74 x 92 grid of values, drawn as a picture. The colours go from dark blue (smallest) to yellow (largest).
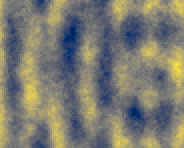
Rings: centred on the middle right. Stripes: upright, repeating 6 times. Lone odd cells: none.
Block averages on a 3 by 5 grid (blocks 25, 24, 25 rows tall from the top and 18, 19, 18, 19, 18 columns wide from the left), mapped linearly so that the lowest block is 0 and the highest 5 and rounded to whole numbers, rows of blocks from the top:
2 2 0 2 3 / 4 1 1 3 5 / 4 4 2 2 3
